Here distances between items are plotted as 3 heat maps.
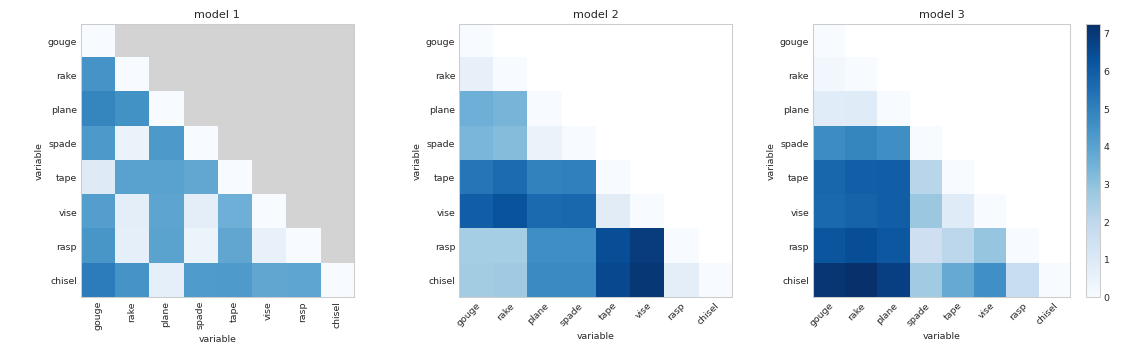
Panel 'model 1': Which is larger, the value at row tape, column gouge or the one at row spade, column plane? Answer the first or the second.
the second
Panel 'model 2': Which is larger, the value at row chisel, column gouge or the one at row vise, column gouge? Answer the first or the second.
the second
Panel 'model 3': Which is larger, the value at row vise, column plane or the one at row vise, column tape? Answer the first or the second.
the first
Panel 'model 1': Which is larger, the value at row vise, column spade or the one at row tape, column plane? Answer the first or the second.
the second
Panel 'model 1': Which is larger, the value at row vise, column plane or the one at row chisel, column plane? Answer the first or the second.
the first
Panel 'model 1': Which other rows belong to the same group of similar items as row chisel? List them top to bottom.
plane
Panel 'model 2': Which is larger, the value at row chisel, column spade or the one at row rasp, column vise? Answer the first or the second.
the second
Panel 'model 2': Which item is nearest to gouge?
rake
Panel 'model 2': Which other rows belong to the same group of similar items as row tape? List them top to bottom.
vise
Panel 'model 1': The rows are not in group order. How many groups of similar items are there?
3
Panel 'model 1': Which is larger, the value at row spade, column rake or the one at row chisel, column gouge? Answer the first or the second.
the second
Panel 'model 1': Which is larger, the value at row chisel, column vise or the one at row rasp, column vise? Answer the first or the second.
the first
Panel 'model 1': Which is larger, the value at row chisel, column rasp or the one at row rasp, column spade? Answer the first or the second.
the first
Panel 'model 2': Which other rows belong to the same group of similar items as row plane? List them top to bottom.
spade
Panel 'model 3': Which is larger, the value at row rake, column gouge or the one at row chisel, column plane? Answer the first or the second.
the second
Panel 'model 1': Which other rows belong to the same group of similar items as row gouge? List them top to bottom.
tape
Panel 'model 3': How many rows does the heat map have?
8
